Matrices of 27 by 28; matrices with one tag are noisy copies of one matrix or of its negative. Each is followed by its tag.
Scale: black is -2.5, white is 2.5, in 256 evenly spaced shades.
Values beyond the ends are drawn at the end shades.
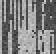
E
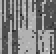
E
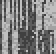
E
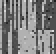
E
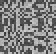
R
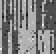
E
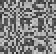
R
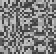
R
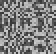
R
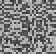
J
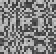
R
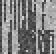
E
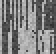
E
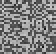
J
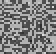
J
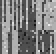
E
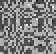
R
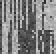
E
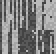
E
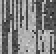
E
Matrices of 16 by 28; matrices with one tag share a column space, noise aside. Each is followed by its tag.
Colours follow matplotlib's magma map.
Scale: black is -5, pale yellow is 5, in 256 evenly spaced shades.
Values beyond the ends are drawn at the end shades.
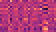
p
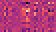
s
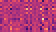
p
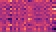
p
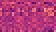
s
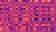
p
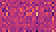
s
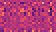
s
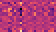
s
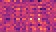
p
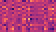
p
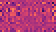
s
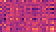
p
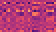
s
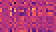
s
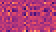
s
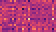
p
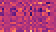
s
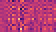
p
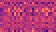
s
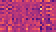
p
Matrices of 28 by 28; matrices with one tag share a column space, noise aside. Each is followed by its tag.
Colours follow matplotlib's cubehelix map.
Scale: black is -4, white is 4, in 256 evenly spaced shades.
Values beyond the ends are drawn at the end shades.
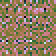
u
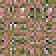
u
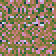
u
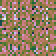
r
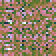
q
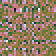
u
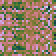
r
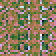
r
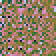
u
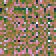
u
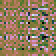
q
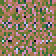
u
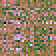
q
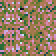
r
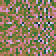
u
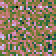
r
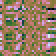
r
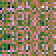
r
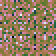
q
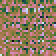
u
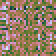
r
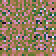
q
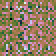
r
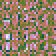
r
